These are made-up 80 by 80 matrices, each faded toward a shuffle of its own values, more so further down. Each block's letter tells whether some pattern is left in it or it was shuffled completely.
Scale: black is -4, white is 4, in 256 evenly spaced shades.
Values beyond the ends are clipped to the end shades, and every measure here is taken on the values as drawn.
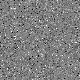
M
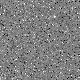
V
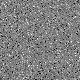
V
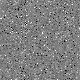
M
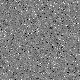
V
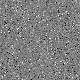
V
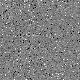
M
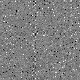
M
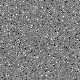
V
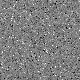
V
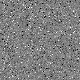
M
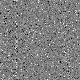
M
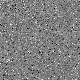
V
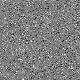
M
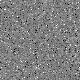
M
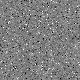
V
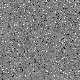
M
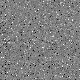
M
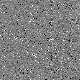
M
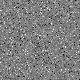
V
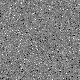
V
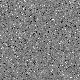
V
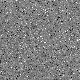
V
